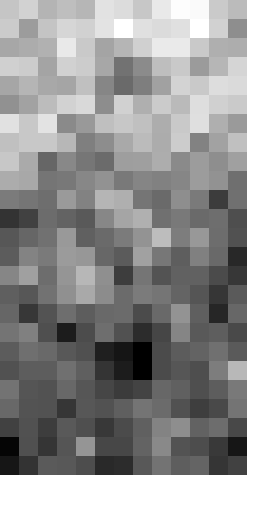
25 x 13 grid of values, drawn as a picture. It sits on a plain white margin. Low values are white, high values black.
Odd rows or columns: none. Ninth with the lowest average: top right. Average level on the scale: 50%. Stripes: none. Slope: up to the bottom.
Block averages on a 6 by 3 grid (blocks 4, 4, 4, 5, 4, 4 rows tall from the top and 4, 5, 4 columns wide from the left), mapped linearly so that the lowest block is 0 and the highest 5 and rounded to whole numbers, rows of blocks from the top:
000
110
323
334
454
544
